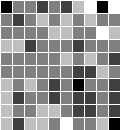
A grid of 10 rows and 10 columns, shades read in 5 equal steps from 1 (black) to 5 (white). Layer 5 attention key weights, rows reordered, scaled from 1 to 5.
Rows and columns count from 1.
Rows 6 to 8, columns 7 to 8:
2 2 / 1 3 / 2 2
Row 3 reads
3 3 3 3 4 4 3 3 5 4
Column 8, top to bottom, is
5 4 3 3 4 2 3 2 2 3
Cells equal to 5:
4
